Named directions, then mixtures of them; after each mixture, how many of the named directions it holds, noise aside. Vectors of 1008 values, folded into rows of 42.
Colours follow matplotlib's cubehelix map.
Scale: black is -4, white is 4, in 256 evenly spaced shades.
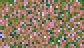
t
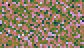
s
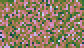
one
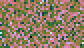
two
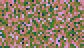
one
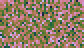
one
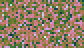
two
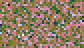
one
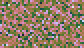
one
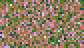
one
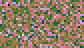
one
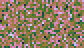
two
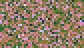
two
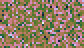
two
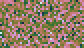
two
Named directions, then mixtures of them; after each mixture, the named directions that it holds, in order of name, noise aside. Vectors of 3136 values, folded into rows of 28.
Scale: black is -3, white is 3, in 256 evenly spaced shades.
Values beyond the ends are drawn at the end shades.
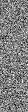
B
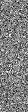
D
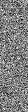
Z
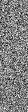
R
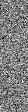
B, D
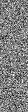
B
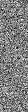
Z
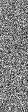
B, D, R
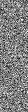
B, Z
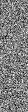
B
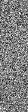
D, R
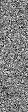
B, D, Z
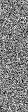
B, D, Z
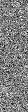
D, Z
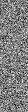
B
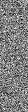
Z
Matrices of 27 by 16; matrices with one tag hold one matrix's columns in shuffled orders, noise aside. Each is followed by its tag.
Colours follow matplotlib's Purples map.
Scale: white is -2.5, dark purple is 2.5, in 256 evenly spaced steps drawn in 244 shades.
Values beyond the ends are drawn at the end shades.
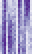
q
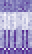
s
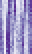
q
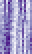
q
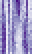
q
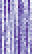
q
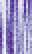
q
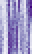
q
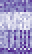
s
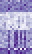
s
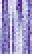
q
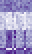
s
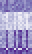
s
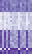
s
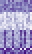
s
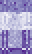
s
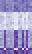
s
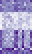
s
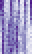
q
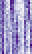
q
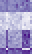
s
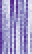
q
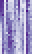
q
